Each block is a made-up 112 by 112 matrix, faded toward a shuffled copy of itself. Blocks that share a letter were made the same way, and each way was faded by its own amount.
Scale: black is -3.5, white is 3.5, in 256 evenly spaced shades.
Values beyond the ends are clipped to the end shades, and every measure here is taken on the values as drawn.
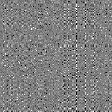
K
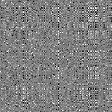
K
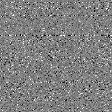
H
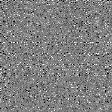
H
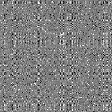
K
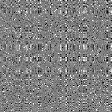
K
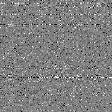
H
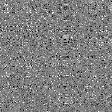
H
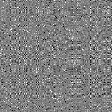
K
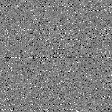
H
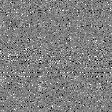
H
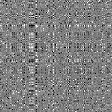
K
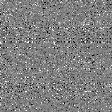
H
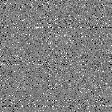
H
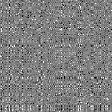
K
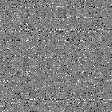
H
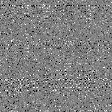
H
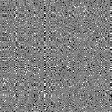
K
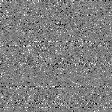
H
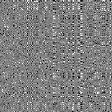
K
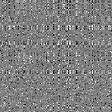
K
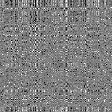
K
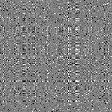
K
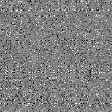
H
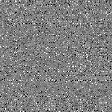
H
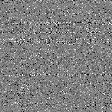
H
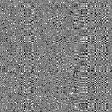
K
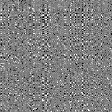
K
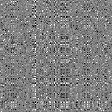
K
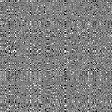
K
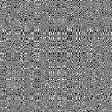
K
